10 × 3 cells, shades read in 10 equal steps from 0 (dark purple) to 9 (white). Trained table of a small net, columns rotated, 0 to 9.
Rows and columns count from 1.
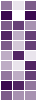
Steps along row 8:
up down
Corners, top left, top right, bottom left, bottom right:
4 3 3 5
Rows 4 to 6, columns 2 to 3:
6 2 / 7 2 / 1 8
